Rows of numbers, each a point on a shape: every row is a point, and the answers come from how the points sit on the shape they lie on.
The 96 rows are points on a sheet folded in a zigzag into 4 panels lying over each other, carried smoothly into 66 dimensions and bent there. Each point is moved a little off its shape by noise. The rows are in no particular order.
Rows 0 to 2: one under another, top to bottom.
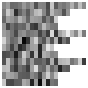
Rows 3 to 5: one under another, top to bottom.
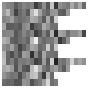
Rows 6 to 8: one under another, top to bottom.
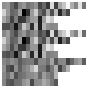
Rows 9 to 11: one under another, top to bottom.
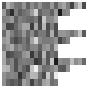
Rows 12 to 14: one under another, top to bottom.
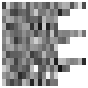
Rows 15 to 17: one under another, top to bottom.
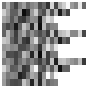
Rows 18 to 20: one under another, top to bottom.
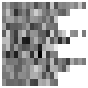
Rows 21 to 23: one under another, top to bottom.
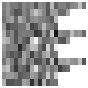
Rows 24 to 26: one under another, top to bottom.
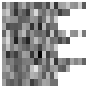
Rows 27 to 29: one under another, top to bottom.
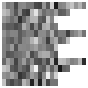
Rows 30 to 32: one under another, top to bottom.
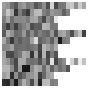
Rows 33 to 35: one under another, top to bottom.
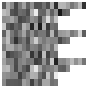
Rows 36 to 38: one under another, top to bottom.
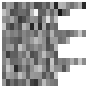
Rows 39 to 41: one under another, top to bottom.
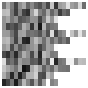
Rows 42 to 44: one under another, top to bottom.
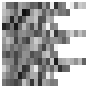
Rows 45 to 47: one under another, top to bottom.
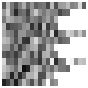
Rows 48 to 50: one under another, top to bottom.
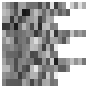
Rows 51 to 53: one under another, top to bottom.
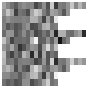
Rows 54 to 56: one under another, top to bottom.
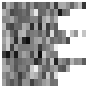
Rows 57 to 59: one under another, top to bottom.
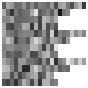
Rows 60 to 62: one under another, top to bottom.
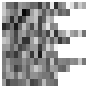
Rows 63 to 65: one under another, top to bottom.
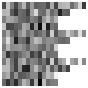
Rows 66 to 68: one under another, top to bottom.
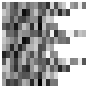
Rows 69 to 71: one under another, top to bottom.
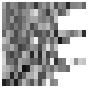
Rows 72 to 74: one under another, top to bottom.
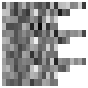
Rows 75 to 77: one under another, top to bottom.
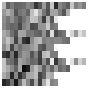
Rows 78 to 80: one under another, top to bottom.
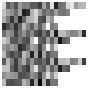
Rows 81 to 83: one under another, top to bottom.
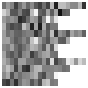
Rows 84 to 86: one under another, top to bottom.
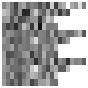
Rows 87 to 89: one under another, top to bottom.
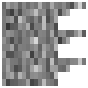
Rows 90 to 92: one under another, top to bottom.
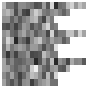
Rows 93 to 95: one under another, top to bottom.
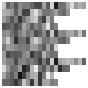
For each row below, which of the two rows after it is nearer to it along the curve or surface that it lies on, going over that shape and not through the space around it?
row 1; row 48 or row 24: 24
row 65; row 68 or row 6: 6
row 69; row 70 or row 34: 34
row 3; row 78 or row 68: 78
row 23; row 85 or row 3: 85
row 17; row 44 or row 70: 70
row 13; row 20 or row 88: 88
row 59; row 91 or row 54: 91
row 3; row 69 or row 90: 69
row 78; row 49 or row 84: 49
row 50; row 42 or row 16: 42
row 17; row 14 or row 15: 14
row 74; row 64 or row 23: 64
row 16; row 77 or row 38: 77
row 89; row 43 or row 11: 11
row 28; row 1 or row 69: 69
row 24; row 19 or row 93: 19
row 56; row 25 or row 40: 40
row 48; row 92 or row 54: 92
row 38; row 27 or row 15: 27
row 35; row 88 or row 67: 67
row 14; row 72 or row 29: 29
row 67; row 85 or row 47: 47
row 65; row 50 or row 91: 50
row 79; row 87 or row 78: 87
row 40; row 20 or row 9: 20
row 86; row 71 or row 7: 71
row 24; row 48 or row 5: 48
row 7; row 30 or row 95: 95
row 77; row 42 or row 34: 42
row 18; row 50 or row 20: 50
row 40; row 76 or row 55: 55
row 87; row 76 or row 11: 11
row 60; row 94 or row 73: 94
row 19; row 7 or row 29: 7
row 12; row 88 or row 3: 88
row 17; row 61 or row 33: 33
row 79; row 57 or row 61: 57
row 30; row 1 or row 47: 47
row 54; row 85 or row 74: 85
